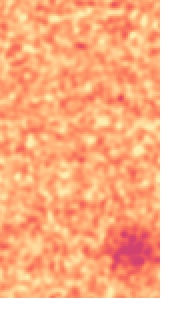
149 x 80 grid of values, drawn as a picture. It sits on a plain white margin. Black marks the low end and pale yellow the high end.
Mirror symmetry: none. Dips: one, in the bottom right. Grain: blotchy. Ninth with the lowest average: bottom right. Odd rows or columns: none. Average level on the scale: 80%.
